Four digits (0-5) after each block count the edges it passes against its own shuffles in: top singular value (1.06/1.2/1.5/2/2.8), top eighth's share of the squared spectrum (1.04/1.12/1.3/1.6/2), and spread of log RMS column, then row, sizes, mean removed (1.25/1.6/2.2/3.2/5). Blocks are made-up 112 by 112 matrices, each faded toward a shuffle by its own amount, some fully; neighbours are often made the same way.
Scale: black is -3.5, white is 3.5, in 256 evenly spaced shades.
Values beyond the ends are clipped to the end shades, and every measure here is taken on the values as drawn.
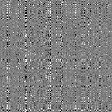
5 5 4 3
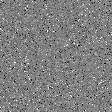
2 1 0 0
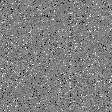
3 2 1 0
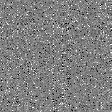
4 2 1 1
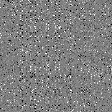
4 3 2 1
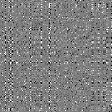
5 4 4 3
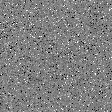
1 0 0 0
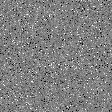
1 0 0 0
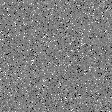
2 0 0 0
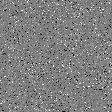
0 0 0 0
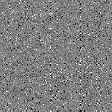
4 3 2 1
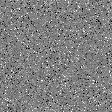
2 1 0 0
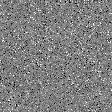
2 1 0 0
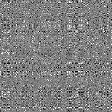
5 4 3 3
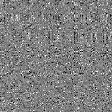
4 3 2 2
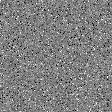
2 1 0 0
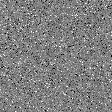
2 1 0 0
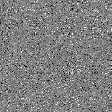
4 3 1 1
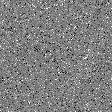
0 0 0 0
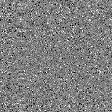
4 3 1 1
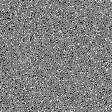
2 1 0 0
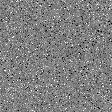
1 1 0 0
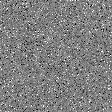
0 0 0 0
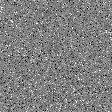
0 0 0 0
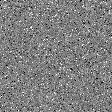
0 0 0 0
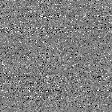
1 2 1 3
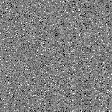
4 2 1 1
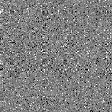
4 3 2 2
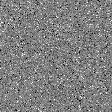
3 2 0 0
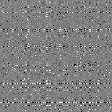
5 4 2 3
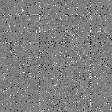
4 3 2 2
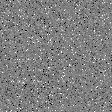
2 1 0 0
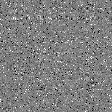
3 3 1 2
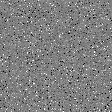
2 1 0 0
